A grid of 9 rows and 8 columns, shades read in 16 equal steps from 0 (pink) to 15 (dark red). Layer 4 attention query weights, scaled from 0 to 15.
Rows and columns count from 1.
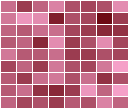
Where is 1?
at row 2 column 2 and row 8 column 6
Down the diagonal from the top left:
5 1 5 2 10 9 11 0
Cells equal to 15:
1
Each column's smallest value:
4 1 2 2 7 1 2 0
